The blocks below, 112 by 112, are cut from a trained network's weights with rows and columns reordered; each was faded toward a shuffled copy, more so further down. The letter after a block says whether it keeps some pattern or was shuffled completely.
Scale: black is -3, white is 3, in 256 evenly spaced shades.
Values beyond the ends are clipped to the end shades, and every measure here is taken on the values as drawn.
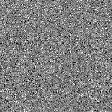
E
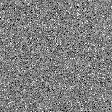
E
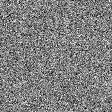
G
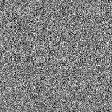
E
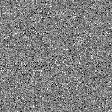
E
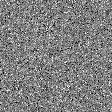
G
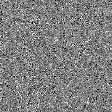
E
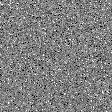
G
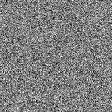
E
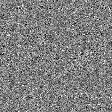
E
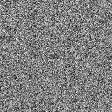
E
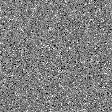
E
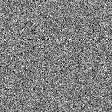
E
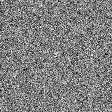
G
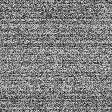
E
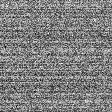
E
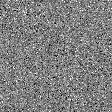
G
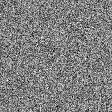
E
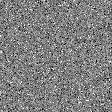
G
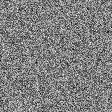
G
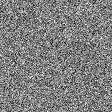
G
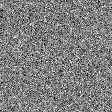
E
